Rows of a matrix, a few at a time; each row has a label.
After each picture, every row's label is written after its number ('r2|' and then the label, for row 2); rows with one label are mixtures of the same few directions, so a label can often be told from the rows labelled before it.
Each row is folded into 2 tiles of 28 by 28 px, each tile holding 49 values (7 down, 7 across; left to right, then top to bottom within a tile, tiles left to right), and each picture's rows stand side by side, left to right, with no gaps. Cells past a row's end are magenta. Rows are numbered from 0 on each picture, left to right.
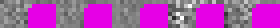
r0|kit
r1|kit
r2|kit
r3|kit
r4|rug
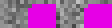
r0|kit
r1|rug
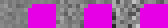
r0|kit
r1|kit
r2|rug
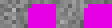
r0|kit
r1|kit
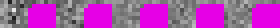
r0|kit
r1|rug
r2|rug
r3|kit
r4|rug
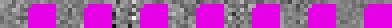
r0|rug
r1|kit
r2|rug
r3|rug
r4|kit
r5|rug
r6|kit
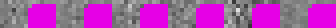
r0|kit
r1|rug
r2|rug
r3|rug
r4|kit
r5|rug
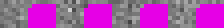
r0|rug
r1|kit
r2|rug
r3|kit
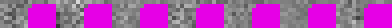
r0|kit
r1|rug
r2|kit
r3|kit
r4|kit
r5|rug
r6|rug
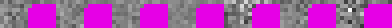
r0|kit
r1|rug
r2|rug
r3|rug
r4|rug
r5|rug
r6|kit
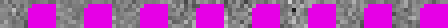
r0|kit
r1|rug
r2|rug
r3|kit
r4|rug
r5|kit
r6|kit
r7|rug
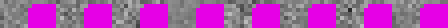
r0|rug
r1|kit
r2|kit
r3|rug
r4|rug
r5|kit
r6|kit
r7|rug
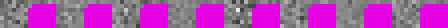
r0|rug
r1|kit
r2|kit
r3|kit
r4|kit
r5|rug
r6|rug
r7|rug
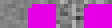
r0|rug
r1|rug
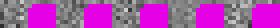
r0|rug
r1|kit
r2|kit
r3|rug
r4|kit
